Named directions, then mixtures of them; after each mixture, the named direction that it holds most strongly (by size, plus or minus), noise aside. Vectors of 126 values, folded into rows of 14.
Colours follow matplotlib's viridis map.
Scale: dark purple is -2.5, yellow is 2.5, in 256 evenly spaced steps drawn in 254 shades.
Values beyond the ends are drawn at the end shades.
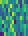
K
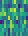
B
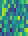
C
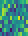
C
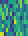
K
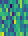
K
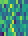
K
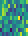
C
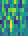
B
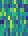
B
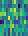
B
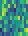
C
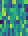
B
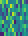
K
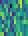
K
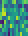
B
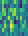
B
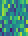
C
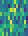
B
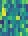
C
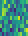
C
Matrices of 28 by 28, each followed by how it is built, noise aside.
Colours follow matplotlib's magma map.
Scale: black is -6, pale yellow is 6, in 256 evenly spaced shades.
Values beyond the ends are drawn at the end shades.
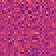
low rank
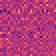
low rank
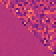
upper triangular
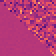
upper triangular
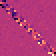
banded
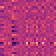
low rank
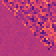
upper triangular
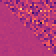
upper triangular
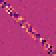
banded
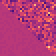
upper triangular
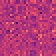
low rank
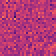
low rank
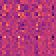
low rank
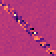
banded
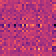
low rank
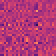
low rank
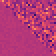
upper triangular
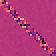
banded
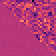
upper triangular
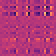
low rank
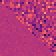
upper triangular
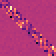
banded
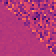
upper triangular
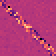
banded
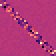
banded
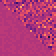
upper triangular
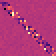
banded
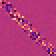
banded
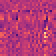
low rank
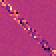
banded
